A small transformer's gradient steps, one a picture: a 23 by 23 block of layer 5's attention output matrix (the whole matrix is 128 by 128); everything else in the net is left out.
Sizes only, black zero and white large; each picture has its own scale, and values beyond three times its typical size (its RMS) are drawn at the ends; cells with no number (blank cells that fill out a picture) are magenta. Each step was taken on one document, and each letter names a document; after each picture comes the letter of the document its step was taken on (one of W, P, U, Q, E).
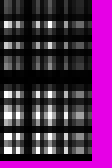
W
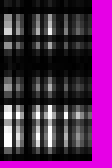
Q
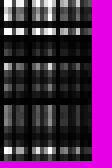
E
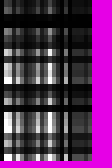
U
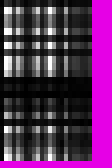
U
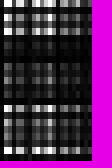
E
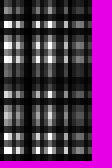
W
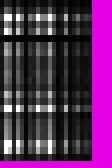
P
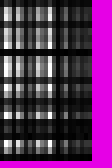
P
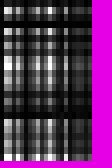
U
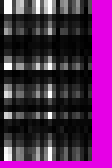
E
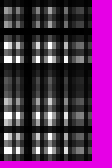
W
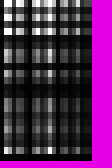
E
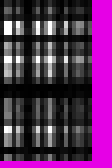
Q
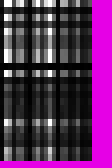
E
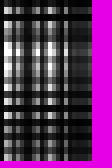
U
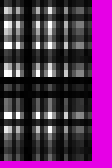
W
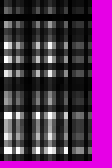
W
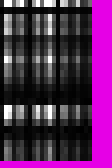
E
